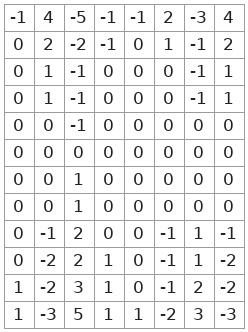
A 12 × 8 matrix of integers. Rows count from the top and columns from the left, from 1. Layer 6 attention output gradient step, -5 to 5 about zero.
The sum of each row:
-1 1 0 0 -1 0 1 1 0 -1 2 3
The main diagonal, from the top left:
-1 2 -1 0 0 0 0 0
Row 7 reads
0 0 1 0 0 0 0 0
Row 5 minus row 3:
0 -1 0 0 0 0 1 -1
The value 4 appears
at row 1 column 2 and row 1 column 8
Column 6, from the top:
2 1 0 0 0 0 0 0 -1 -1 -1 -2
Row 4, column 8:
1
